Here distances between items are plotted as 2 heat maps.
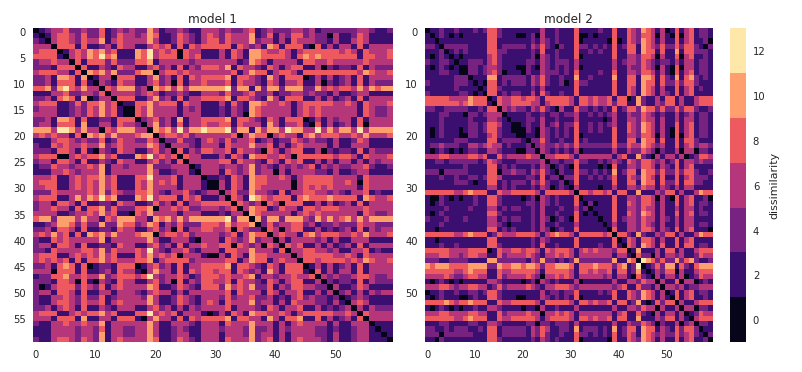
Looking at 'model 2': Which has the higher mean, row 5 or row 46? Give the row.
46
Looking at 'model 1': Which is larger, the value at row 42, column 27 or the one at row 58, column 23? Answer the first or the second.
the second
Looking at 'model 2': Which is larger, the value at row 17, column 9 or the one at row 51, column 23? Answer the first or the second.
the first
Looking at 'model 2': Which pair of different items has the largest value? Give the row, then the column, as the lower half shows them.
45, 44
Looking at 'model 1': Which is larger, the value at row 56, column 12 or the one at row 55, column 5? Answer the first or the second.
the second
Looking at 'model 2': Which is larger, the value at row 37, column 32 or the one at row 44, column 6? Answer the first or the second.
the second
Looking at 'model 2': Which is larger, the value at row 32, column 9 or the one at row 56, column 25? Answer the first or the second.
the second
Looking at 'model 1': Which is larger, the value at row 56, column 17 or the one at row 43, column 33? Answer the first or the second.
the second
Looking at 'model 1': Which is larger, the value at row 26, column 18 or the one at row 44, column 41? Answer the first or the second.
the second
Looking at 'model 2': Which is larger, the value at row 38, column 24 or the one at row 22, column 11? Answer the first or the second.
the first
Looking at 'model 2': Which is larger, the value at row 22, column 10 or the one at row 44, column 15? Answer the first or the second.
the first
